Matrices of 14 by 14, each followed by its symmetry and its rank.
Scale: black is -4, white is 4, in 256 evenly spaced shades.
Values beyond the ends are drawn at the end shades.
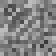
symmetric, full rank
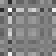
symmetric, rank one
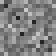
symmetric, full rank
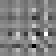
antisymmetric, rank two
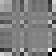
symmetric, rank one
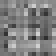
antisymmetric, rank two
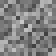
symmetric, full rank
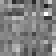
neither, rank three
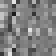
neither, rank three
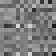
neither, rank three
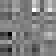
antisymmetric, rank two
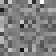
neither, rank three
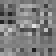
neither, rank three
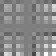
symmetric, rank one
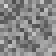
symmetric, full rank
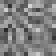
antisymmetric, rank two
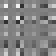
symmetric, rank one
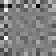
antisymmetric, rank two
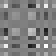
symmetric, rank one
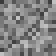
symmetric, full rank
